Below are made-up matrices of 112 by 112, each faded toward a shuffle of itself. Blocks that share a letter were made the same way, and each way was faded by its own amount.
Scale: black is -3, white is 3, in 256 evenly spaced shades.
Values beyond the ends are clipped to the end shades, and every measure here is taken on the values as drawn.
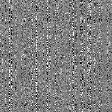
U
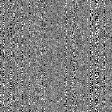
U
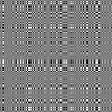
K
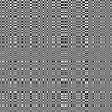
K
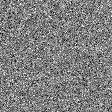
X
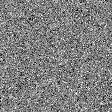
X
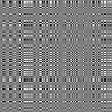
K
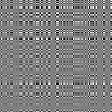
K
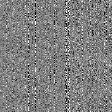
U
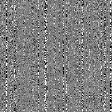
U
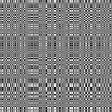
K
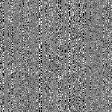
U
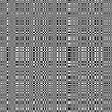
K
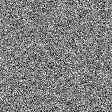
X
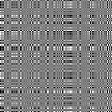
K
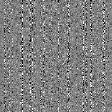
U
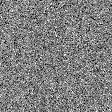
X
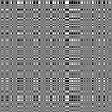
K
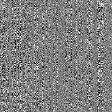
U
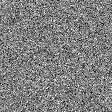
X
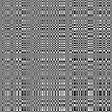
K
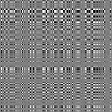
K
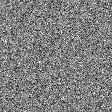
X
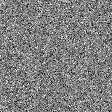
X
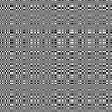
K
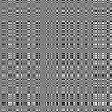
K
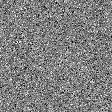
X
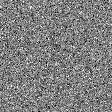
X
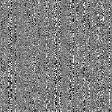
U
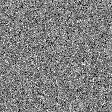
X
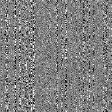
U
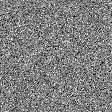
X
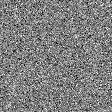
X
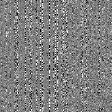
U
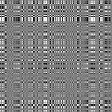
K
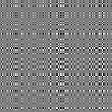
K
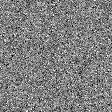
X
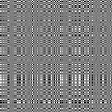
K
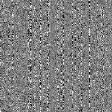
U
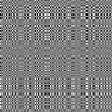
K
